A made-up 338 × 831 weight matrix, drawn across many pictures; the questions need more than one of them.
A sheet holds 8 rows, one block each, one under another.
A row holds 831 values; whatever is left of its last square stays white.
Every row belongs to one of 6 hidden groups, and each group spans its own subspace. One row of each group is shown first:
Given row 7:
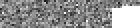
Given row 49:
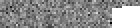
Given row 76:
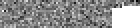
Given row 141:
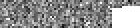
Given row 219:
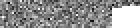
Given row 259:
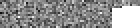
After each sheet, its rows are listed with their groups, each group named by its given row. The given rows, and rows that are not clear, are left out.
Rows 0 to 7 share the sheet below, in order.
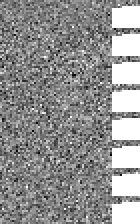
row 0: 141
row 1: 219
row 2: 76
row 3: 141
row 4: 76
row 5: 219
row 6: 76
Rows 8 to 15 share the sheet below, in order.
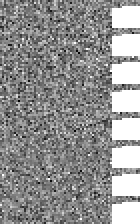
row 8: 219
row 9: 259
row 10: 219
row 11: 259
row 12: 76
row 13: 49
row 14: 76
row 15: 49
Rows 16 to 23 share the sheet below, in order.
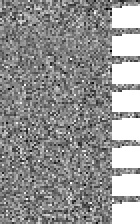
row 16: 219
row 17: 49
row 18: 219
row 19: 7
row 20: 76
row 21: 76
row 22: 76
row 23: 219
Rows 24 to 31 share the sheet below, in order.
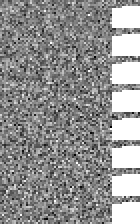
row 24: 49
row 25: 141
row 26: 49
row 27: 259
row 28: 219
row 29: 259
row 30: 141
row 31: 7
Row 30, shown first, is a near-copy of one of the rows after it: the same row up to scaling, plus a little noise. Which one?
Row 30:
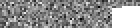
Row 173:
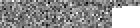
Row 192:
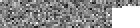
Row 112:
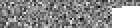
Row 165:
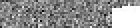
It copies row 112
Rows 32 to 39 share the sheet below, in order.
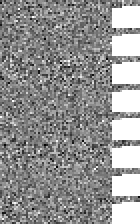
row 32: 259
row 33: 49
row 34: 76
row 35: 7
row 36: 76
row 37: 259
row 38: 49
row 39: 76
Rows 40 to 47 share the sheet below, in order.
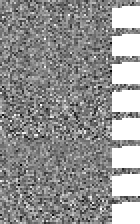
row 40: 76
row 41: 49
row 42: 49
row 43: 141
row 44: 141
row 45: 76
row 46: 259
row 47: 219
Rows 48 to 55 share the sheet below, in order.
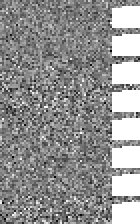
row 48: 49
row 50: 219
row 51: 7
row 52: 76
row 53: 7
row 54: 219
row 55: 141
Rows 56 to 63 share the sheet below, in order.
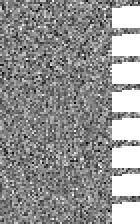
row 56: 76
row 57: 219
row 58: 219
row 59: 141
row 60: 141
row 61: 141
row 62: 141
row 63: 76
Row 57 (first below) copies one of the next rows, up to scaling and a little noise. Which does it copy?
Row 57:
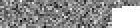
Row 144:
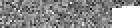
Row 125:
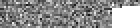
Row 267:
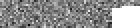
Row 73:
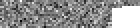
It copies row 73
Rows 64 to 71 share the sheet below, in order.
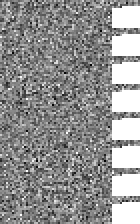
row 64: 141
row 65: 141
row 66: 219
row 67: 7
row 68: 76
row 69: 141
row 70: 219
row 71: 7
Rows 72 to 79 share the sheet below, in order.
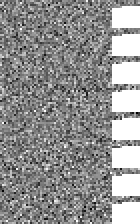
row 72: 76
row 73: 219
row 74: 141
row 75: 76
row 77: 141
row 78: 76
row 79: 7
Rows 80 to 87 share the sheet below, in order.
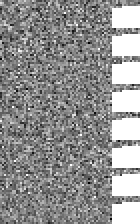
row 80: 7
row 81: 49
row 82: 259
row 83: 219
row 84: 49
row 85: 76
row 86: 219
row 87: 49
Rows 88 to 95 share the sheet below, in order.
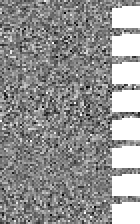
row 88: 7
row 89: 7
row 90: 259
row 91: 141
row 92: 219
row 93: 7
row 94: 141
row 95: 219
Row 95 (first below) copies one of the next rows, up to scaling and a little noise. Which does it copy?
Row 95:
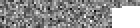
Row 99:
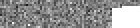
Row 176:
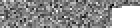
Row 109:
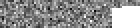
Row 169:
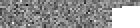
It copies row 109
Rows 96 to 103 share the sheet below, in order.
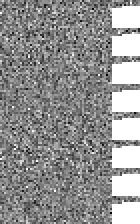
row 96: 259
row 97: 141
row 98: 141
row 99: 219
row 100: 7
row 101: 219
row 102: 76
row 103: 219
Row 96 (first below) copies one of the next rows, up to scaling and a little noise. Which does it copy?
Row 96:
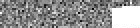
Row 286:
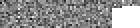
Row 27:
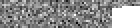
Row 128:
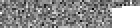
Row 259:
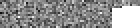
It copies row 128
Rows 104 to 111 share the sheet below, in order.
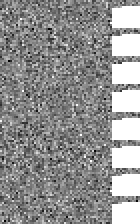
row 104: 49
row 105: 219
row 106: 7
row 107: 141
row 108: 49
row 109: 219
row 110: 49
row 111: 76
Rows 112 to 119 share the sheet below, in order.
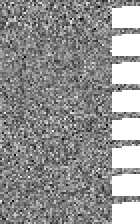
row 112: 141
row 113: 49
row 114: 7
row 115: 141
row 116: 141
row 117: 141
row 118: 219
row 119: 141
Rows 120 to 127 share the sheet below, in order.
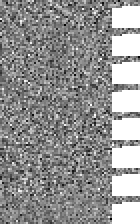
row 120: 219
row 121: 141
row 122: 141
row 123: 76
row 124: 7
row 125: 219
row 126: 49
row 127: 49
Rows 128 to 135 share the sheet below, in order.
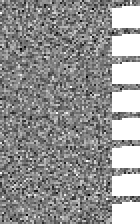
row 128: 259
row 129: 219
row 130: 7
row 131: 219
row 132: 259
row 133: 259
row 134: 141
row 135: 76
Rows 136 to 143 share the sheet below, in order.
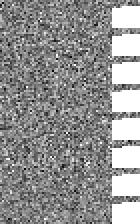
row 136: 141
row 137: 259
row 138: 7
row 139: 259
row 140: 76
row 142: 7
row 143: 7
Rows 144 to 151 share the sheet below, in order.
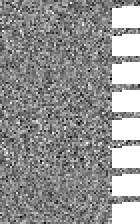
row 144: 219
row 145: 141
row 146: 49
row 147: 76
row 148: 7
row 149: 141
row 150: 49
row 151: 219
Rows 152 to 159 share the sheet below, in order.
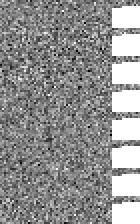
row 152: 7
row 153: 259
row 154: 49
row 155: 76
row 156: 49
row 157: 219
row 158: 259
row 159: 141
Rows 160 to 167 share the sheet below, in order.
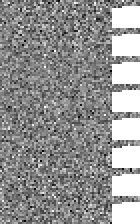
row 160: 7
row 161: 76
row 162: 49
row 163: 7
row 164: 76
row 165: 141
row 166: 259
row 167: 76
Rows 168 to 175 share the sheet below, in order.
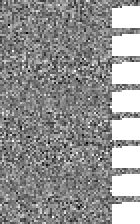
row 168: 76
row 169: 219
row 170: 259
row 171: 49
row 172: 219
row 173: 141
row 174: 49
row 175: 7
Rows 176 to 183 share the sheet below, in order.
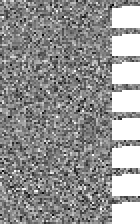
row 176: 219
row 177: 76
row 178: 259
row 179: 219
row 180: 7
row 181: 7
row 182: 141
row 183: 219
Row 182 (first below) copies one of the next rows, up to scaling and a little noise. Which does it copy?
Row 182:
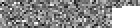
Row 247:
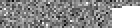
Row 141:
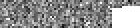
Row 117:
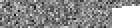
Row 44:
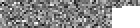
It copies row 44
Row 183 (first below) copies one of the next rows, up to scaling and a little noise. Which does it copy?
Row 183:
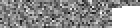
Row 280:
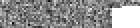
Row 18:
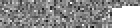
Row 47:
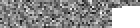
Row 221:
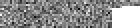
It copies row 47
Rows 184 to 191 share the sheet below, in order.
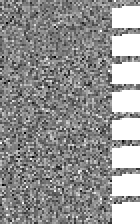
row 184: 219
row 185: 141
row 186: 76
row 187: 7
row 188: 219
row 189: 259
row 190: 76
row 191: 141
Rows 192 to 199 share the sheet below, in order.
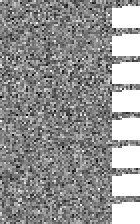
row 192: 141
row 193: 49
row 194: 76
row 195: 259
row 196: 219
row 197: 76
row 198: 49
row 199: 76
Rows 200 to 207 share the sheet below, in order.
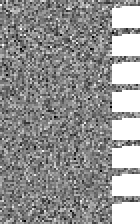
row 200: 76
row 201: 219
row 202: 141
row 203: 49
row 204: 7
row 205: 141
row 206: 141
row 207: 76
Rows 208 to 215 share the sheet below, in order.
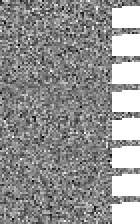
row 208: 7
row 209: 259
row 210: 141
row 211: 49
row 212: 141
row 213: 49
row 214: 76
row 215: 219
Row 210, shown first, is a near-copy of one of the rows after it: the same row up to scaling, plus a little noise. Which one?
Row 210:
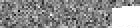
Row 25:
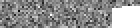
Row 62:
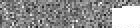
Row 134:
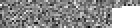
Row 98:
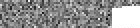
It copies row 25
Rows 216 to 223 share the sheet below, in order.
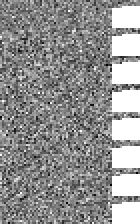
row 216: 7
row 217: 49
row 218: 219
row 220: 141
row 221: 219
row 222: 76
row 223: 141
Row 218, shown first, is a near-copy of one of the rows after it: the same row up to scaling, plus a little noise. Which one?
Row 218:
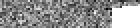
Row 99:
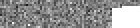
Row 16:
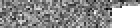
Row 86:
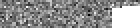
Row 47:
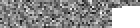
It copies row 16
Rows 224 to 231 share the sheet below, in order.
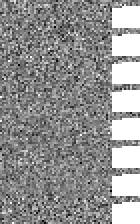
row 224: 259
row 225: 76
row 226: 7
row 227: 259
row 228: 49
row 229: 49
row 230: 49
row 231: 76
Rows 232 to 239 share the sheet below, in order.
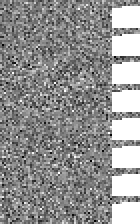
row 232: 219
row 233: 219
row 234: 219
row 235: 141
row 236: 49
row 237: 76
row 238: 76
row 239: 141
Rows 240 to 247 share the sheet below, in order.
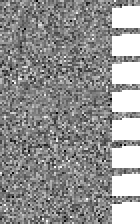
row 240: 141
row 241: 7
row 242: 49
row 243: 49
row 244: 259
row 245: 259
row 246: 141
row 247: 141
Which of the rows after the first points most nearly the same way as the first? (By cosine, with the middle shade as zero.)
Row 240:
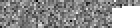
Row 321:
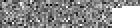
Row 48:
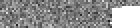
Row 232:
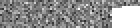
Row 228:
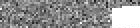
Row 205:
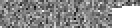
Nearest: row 321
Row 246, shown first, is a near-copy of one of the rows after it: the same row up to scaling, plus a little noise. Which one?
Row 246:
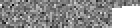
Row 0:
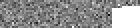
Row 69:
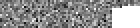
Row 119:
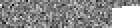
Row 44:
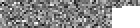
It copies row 119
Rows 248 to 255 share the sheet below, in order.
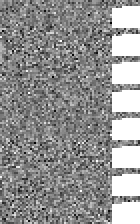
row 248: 49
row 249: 141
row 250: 7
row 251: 219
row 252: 49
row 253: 76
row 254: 49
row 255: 141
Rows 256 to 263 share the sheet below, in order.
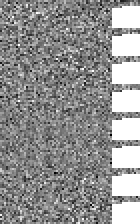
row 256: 219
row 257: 259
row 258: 7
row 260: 49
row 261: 49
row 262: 7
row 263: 219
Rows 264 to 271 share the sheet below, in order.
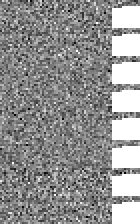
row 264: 7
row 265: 259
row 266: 76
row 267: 219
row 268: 76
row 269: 219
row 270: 259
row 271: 259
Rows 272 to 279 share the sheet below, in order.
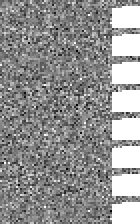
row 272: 49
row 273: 259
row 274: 49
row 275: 7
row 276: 7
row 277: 7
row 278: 259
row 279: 49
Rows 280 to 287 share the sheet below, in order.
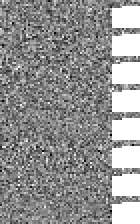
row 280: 219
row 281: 7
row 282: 76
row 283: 219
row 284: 49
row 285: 141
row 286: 259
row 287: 49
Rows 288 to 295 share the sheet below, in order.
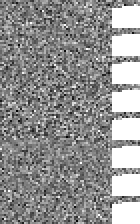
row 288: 219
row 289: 259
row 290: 219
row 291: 76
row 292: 7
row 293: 49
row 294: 7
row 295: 7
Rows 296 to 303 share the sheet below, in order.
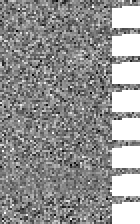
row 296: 259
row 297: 219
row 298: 76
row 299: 219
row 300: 7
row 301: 76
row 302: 49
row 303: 76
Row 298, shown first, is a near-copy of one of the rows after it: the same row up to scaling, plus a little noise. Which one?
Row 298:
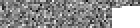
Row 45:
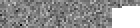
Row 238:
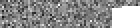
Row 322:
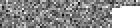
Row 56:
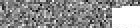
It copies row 56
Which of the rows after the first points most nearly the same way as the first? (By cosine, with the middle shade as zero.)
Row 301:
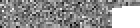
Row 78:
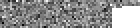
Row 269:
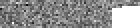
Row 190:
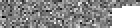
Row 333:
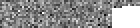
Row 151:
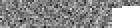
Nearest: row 78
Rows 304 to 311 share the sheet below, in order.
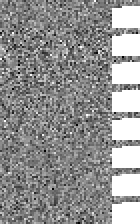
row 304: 49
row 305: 141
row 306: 259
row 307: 141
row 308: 141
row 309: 49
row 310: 7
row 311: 219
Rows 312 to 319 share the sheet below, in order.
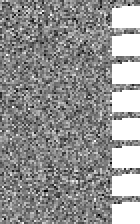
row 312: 141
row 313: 219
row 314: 141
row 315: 219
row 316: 141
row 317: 49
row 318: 7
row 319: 7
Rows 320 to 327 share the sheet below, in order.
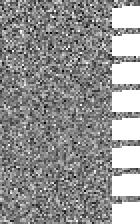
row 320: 76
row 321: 141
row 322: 76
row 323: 7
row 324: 49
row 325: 76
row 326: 7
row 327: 7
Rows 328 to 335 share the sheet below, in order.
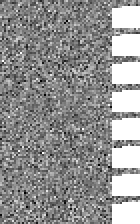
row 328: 76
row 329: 76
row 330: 76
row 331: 49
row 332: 76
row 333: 141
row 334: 141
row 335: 141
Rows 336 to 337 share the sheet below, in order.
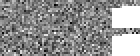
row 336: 7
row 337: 7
